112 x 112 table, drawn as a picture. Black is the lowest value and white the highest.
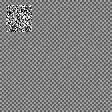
Odd patch: rougher, in the top left. Average level on the scale: 50%. Grain: checkered. Roughest part: top left.
